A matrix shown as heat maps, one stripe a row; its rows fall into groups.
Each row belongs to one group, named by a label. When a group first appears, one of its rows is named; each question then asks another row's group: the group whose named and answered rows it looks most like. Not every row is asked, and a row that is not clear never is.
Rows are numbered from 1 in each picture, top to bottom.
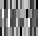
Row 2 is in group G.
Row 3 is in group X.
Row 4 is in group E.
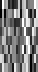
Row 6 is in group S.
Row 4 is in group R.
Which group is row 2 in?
E
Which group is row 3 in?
S
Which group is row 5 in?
X
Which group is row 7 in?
X
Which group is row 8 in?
E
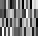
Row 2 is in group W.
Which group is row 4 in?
S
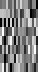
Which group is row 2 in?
X
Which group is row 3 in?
S
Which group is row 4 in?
G
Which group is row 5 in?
W
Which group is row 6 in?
S
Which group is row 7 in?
W
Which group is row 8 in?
G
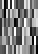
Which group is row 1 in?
X
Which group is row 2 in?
S
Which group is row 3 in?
R
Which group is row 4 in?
E
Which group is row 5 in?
S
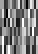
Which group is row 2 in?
X
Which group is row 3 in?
S
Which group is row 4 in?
R
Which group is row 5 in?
G
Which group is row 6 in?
G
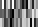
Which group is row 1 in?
G
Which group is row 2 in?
R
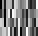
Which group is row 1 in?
E
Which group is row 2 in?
G
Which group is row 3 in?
G
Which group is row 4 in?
X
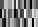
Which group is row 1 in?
W
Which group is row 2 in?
R
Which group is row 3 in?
S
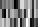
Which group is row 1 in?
S
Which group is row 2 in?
S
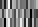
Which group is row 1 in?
G
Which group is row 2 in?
W
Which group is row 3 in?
W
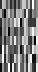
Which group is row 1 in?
R
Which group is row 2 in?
W
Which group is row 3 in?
E
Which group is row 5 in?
E
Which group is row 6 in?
R
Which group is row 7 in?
G
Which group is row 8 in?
G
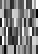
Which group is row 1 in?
R
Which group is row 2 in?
X
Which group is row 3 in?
E
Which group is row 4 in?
S
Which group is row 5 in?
R
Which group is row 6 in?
W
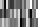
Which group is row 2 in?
E
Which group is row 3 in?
X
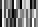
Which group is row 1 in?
E
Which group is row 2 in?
R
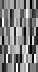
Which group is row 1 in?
W
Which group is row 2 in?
X
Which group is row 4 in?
W
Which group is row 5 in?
W
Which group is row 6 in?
E
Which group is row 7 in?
S
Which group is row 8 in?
W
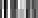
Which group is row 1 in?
G
